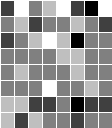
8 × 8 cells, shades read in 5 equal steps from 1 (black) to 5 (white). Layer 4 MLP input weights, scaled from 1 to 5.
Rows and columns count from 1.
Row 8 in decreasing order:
4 4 3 3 3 3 2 2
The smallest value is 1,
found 3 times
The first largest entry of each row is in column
2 2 4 5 2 4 1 1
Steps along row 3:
up up up down down up same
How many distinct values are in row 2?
3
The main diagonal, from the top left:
2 4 4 3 3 3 2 3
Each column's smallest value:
2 2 2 2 3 1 1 2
